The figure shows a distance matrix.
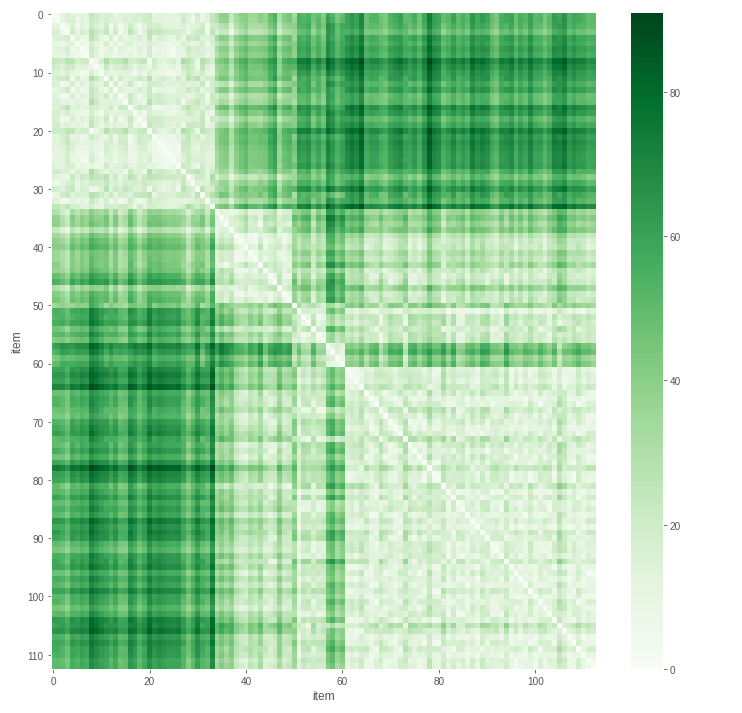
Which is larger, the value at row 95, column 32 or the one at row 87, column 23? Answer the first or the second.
the second
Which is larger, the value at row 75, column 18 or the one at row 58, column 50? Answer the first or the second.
the first
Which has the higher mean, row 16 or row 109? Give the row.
16
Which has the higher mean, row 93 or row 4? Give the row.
4
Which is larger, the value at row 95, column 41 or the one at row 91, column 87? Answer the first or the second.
the first
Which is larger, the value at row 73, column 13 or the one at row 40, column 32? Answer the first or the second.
the first
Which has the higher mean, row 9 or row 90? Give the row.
9
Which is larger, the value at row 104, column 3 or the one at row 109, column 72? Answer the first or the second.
the first
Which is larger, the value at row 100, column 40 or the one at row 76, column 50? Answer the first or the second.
the second
